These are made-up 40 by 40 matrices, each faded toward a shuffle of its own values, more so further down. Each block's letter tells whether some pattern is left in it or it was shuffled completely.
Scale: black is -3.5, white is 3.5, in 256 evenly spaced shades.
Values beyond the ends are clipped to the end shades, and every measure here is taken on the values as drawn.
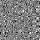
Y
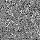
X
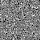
X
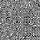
Y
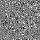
Y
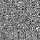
Y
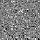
Y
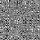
Y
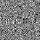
Y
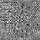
Y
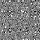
Y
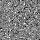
X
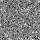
X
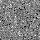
X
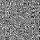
Y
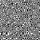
Y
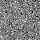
X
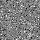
X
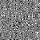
Y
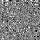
Y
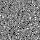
X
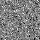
X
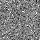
X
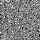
X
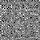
Y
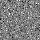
X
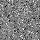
X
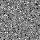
X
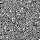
X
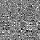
Y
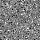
X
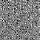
Y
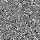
X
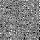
Y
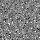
X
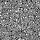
X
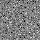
X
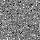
X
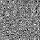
Y
